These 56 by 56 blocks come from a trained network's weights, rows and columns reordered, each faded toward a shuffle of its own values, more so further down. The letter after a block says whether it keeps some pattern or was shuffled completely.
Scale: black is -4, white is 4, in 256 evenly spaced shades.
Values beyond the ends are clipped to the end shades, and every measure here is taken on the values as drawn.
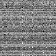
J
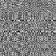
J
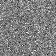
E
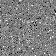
E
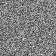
E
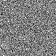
E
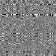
J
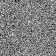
E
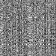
J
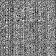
J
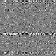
J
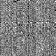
J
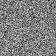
E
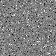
E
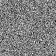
E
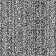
J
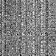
J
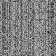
J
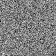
E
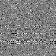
J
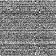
J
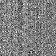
J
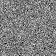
E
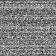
J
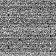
J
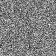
E
